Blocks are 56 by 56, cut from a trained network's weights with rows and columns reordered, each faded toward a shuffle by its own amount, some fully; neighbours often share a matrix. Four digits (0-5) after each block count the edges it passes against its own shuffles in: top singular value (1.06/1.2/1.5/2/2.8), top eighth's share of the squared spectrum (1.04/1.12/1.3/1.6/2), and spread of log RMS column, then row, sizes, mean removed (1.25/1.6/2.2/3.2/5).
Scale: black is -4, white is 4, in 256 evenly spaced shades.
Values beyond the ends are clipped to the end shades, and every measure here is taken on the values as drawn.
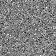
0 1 0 0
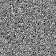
2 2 0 0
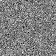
0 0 0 0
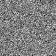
2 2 0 1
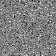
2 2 1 0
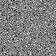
0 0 0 0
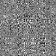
3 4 2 2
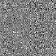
3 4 3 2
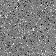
0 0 0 0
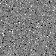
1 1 0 0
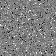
1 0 0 0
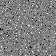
0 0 0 0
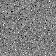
1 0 0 0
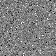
0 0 0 0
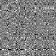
4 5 2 2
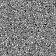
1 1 0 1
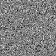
2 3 0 1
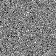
1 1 0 0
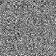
3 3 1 2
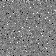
0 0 0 0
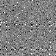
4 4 2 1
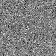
0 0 0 0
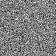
1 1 0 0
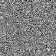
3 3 0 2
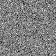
1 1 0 0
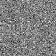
2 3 0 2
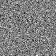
2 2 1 1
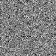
2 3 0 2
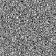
2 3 1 1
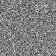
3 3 1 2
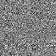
3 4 0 2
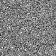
2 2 1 1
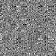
3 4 1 2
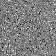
2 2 0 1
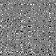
3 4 2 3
